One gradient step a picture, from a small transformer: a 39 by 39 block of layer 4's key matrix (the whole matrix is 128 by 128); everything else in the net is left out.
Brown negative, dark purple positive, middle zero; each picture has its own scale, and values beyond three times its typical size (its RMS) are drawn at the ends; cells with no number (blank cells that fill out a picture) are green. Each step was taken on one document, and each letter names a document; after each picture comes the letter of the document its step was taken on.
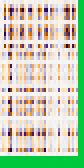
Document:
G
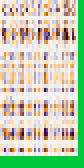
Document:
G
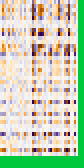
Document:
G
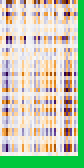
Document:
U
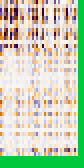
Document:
G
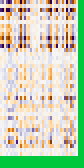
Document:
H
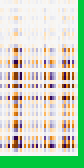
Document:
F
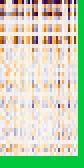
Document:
U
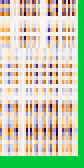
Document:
H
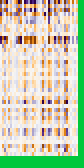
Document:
U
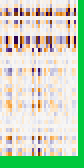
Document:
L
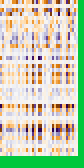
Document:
H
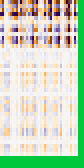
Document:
U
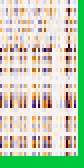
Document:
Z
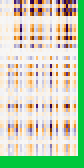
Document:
H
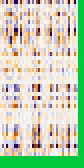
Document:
L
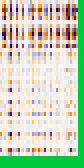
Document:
G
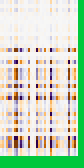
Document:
F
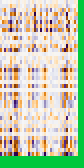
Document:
Z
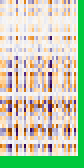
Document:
H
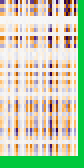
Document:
H
